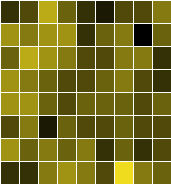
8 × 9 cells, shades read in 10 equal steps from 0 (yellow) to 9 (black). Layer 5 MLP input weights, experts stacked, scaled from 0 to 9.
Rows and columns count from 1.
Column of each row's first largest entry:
6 8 9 9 4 3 6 1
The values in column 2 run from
2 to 7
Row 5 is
3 3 5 6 5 5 5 6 5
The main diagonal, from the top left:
7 4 3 6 5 6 5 4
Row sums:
51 43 41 46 43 52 46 40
